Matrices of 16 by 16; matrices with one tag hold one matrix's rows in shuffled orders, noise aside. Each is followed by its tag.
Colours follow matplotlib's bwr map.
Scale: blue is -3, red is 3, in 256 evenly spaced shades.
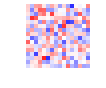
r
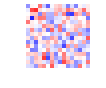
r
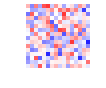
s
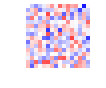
s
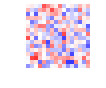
r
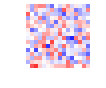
r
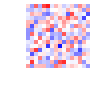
s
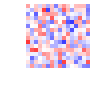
r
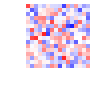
r
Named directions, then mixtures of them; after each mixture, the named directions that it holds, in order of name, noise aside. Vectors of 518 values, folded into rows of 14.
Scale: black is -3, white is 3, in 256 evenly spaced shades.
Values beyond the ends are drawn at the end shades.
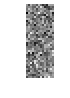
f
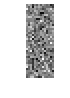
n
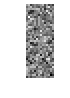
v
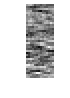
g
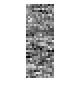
g, v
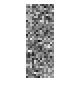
f, g, n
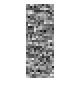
g, n, v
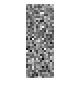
n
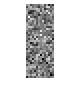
v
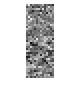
g, v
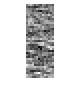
g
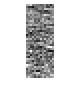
g, n, v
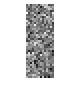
f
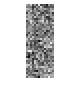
f, g, n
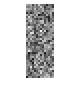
f, n, v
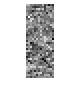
g, v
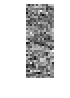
f, g, v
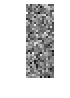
f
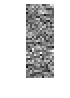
f, g, n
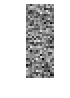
g, n, v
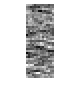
g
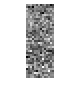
g, n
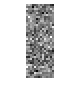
g, n, v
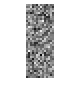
f, n, v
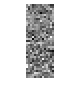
f, g, n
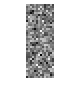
f, v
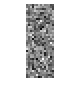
g, n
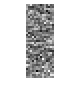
g, n, v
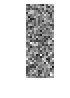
v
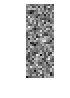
f, v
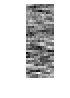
g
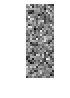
n, v
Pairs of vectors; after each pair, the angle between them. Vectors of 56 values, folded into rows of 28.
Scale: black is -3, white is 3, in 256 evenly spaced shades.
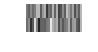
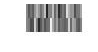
nearly parallel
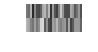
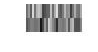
nearly opposite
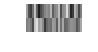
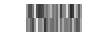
nearly parallel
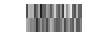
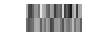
nearly opposite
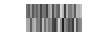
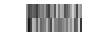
orthogonal
